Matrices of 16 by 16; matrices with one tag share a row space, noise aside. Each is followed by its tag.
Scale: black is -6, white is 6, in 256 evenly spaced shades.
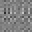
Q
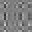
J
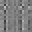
J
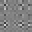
J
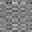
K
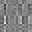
J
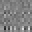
Q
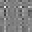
J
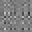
Q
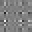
J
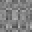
K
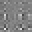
J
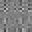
J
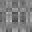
K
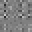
J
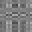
K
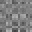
K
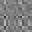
J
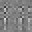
J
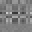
K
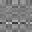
K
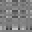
K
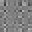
J
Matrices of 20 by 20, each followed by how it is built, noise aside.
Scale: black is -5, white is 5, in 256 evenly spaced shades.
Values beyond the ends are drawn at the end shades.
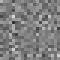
low rank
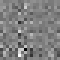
low rank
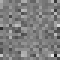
low rank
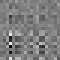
low rank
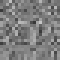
low rank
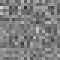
low rank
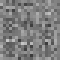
low rank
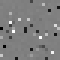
sparse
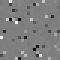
sparse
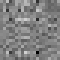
low rank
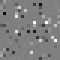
sparse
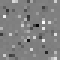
sparse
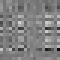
low rank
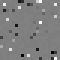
sparse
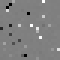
sparse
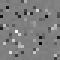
sparse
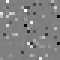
sparse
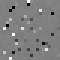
sparse
